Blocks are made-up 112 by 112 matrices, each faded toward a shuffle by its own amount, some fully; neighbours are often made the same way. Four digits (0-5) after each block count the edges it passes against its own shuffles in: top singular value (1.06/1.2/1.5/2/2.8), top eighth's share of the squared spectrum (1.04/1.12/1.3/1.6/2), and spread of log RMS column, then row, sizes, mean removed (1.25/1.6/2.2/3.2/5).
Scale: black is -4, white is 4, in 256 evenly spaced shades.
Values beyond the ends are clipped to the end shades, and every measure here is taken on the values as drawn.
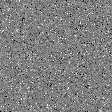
0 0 0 0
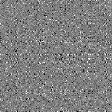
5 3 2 2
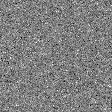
0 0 0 0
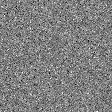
0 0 0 0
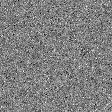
0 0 0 0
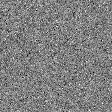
0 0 0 0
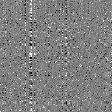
5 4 3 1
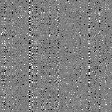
5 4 3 2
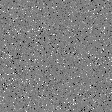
0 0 0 0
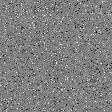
2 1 0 0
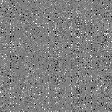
4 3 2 1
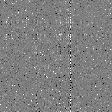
4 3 2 0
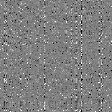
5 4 3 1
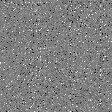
3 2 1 0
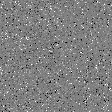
2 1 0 0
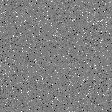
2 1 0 0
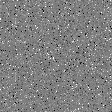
2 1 0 0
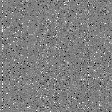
4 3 2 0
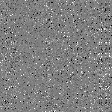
4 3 2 1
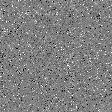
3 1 0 0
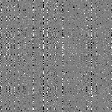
5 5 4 2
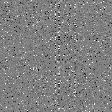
4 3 2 1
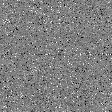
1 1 0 1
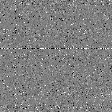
3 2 1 2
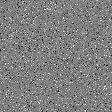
0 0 0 0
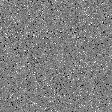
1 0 0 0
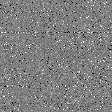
2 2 1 1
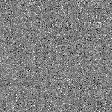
3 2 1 1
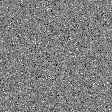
1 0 0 0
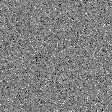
1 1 0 0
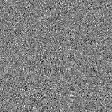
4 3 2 1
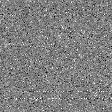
1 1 0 2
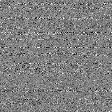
2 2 0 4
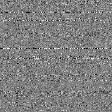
2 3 0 4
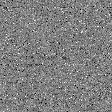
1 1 0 1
